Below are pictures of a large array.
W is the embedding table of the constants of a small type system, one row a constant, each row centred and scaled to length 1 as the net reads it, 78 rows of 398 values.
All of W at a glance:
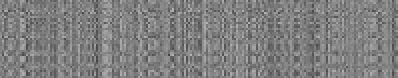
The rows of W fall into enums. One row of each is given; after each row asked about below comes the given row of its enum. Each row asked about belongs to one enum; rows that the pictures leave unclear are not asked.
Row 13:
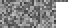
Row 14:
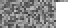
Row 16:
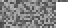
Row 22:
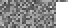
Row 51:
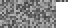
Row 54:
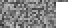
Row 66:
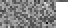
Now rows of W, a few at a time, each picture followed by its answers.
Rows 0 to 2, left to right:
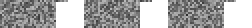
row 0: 14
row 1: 51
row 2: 22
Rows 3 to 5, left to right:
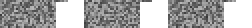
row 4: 16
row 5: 14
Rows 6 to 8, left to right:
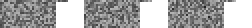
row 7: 14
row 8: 22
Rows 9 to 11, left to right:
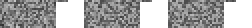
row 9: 54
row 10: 16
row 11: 16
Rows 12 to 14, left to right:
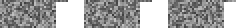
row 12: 13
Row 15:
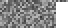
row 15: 22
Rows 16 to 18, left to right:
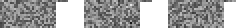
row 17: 66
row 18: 14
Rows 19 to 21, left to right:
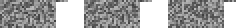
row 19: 14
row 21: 51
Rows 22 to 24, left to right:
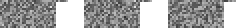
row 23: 22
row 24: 14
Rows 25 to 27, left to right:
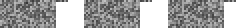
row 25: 51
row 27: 51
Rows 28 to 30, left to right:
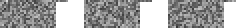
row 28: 22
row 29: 13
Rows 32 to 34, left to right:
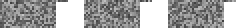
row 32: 16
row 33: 51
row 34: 14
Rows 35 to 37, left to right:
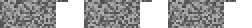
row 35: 16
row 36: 16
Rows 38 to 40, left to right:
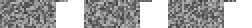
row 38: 14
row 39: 13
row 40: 51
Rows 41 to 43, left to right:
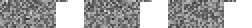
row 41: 22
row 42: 22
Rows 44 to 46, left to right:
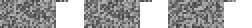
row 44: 51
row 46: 14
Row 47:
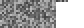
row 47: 51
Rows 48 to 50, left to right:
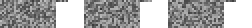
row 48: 51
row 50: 16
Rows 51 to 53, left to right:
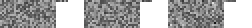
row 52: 16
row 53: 66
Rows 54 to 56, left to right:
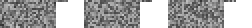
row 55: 16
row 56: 51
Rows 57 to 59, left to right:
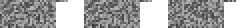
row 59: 51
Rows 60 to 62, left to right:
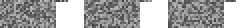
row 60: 51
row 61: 14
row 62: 16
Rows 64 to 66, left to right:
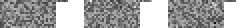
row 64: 16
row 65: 22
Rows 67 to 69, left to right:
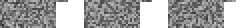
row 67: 54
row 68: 16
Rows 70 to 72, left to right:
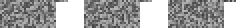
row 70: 14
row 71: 14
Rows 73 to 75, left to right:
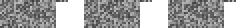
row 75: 51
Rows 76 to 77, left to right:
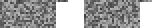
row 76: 16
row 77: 14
